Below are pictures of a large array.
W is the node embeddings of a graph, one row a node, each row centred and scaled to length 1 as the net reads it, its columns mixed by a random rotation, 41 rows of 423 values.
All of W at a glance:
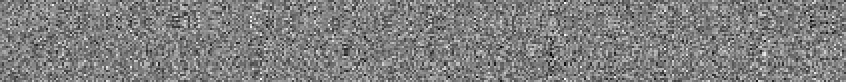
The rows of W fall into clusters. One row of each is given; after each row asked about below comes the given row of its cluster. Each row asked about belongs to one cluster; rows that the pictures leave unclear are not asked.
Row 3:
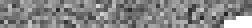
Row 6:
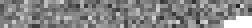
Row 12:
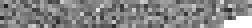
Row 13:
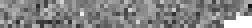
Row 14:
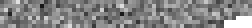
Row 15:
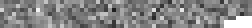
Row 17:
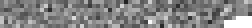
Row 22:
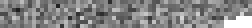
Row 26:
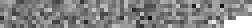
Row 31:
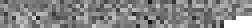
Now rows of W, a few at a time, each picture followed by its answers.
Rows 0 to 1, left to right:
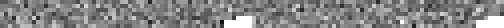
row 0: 31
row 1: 17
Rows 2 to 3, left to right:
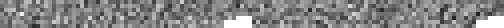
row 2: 6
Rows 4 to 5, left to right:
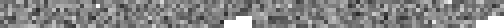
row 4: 3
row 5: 22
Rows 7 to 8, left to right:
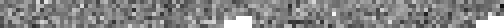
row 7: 6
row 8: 13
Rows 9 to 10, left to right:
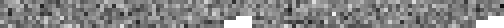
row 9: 14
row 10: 13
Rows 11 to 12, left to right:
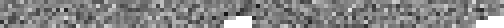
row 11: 3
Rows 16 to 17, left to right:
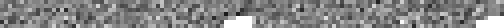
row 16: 3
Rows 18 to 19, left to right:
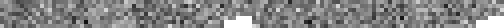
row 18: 26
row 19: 26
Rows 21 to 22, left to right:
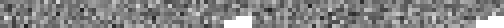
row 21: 15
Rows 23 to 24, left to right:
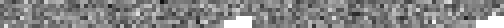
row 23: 6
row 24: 22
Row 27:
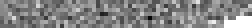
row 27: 22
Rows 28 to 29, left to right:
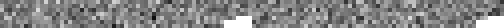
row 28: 15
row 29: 3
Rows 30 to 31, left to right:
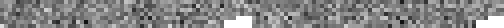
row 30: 26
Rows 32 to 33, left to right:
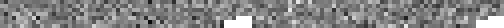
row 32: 31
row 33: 15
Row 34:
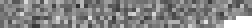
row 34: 6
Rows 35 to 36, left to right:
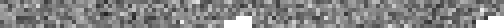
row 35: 22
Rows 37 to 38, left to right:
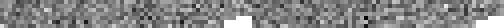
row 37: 26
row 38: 12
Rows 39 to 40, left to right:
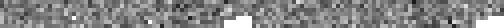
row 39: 17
